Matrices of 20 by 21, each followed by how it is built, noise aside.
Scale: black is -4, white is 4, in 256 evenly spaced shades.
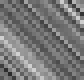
Toeplitz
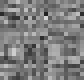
low rank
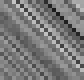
Toeplitz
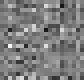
low rank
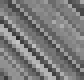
Toeplitz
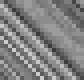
Toeplitz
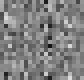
low rank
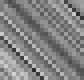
Toeplitz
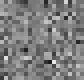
low rank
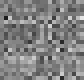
low rank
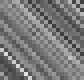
Toeplitz
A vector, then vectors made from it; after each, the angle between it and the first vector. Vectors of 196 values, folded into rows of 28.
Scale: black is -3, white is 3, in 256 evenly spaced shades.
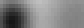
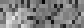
partly opposed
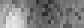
nearly opposite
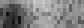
nearly parallel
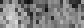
partly opposed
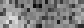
partly opposed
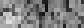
partly opposed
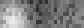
nearly opposite
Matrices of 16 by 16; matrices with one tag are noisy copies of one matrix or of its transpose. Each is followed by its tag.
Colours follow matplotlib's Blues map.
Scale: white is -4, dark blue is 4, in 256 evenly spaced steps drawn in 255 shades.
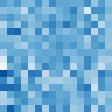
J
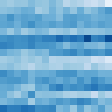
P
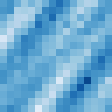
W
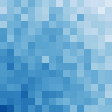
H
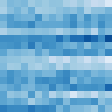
P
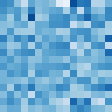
J
